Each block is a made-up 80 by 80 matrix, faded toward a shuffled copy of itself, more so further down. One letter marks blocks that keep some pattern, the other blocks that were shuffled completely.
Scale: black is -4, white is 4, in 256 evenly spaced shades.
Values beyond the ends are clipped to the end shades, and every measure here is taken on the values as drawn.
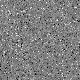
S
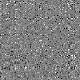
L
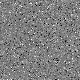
S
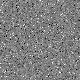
S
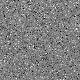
S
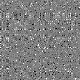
L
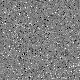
S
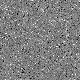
S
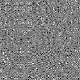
L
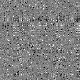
L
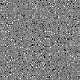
L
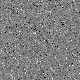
S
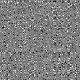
L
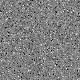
S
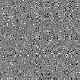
L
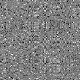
L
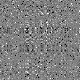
L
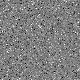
S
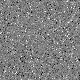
S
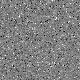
S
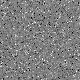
S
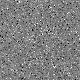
S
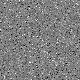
S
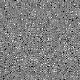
L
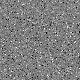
S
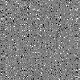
L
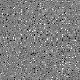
L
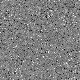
S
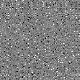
L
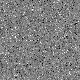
S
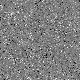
S
